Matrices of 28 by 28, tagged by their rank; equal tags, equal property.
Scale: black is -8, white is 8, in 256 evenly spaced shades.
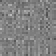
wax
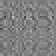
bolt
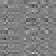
bolt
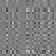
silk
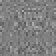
wax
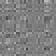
bolt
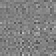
wax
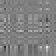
silk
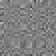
wax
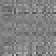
bolt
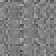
bolt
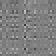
silk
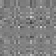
bolt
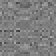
wax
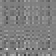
silk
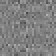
wax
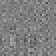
wax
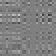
silk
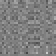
bolt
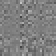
bolt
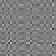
silk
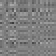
silk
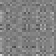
bolt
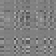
silk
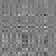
silk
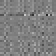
bolt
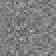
wax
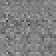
wax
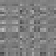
silk
